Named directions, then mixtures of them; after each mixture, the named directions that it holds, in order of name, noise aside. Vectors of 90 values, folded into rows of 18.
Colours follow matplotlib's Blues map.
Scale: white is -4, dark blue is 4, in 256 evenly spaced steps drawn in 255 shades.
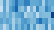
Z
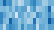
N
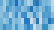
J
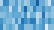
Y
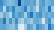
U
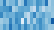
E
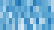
J, U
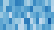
J, U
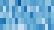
U, Y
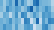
J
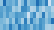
E, Y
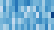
Z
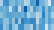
Y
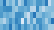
E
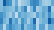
N, Y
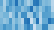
J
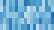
E, N, Z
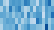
Y, Z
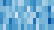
N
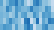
J
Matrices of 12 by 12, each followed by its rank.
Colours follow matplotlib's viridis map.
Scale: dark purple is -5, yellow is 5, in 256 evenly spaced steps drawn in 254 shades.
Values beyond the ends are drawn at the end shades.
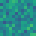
full rank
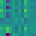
two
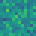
full rank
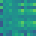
two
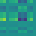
one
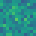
full rank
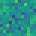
full rank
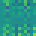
two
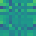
two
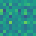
two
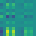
one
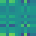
one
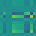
one
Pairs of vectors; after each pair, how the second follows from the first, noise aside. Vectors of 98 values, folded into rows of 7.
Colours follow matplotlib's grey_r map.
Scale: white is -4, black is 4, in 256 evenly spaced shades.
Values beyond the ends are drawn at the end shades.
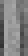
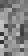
sign-scrambled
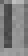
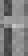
wrapped around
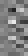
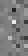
partly zeroed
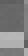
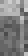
wrapped around
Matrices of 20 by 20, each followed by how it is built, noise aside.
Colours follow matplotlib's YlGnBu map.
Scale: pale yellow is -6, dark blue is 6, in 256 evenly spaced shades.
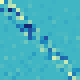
banded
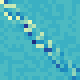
banded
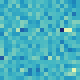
low rank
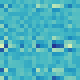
low rank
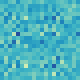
low rank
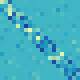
banded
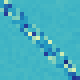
banded
